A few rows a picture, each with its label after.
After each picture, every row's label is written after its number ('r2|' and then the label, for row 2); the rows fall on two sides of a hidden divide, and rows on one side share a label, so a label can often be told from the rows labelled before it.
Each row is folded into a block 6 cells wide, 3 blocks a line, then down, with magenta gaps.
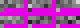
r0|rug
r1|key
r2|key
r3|rug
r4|rug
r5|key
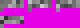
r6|key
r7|rug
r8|key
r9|rug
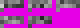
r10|key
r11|key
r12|rug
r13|rug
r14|rug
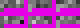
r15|key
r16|key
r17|key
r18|rug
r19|rug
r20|key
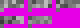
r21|key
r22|rug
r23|key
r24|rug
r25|key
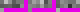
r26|key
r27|key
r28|key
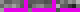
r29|rug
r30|rug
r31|key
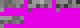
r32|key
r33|key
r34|rug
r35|rug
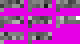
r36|rug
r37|key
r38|rug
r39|rug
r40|rug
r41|key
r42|rug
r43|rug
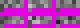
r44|rug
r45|key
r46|key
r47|rug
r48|rug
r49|rug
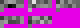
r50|key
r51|key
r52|key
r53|key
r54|rug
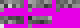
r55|key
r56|rug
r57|key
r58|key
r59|key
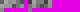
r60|key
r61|key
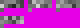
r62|key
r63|key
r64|key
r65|key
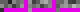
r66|key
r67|key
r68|rug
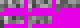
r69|rug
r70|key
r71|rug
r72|rug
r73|key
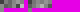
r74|key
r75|rug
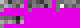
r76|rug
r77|rug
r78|rug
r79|key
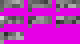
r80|key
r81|rug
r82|rug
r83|rug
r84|rug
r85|rug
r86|rug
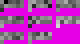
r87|rug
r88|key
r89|rug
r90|key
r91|key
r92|key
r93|key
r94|key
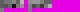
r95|key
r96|key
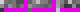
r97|rug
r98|key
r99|key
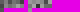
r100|rug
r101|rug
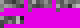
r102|rug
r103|key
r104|key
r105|rug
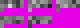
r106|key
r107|key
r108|rug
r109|key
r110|rug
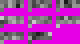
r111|key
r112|rug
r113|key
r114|rug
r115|rug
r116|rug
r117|rug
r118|key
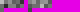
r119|rug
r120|rug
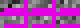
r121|rug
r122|key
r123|rug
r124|key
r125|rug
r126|rug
